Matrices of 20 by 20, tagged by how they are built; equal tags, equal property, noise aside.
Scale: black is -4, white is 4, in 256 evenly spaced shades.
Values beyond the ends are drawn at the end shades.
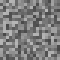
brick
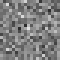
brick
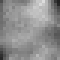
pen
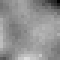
pen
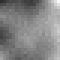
pen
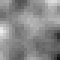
pen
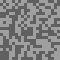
brick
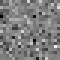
brick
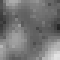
pen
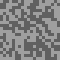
brick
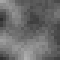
pen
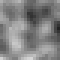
pen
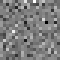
brick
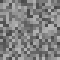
brick
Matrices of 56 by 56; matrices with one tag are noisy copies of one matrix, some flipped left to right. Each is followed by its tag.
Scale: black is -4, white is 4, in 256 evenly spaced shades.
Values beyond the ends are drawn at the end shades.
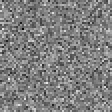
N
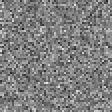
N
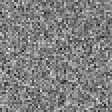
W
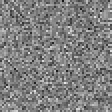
N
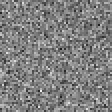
W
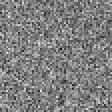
W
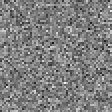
N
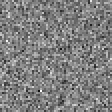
W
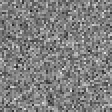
W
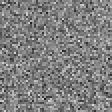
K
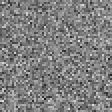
K
